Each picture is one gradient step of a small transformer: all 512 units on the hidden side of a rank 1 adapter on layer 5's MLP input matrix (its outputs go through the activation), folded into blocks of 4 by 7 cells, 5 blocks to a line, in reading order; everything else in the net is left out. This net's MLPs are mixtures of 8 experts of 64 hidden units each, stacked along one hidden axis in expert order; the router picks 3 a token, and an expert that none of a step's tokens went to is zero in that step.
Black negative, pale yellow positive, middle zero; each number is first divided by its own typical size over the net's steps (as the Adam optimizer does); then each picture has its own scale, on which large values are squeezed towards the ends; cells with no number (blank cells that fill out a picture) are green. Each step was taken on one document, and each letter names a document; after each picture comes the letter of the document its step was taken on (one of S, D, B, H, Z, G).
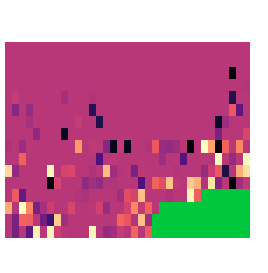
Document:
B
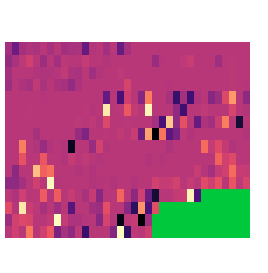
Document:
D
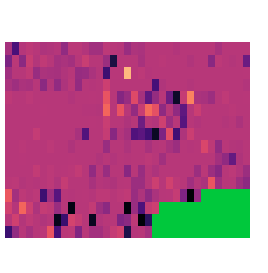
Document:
D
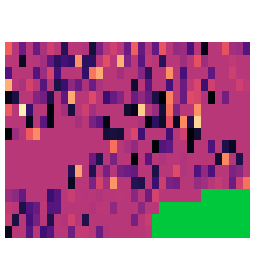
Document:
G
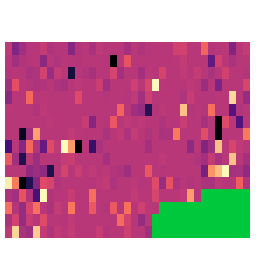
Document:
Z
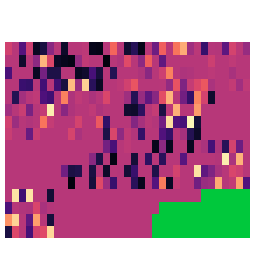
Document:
G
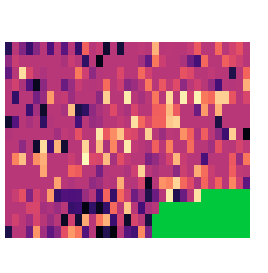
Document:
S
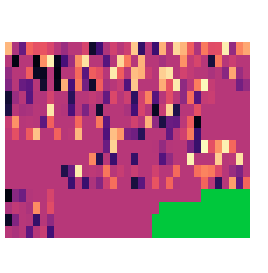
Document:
G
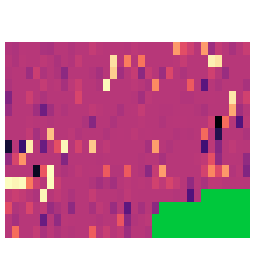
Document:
Z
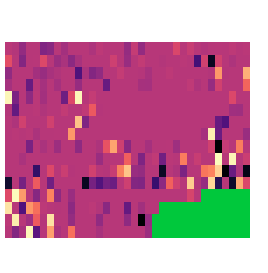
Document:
B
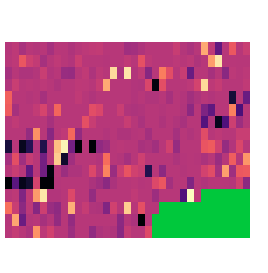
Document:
Z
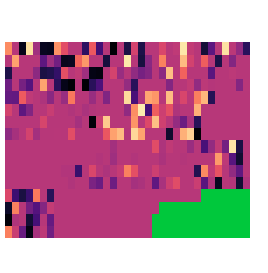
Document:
G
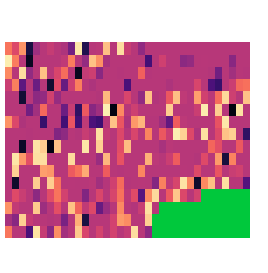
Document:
S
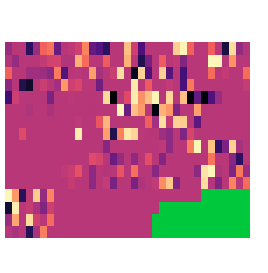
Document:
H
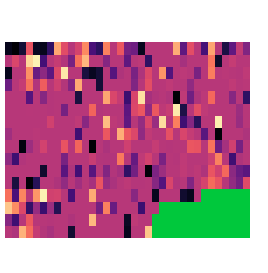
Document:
H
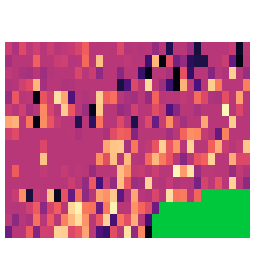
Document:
S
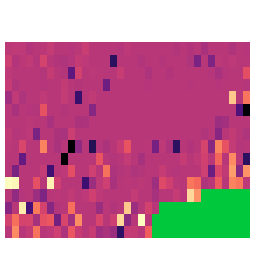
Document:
B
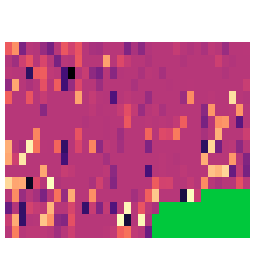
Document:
Z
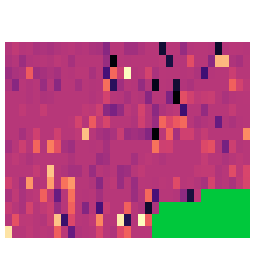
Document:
D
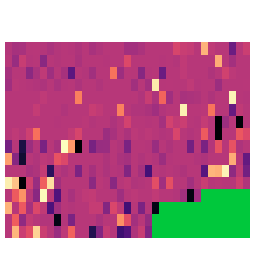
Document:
Z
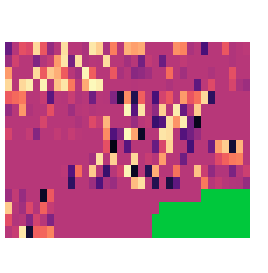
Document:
G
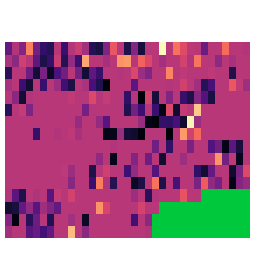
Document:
G
